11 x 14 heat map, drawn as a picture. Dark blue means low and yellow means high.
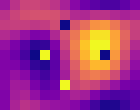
Lone odd cells: 4, 2 higher and 2 lower than their neighbours. Ninth with the lowest average: middle left. Ninth with the highest average: middle right. Roughest part: middle right.
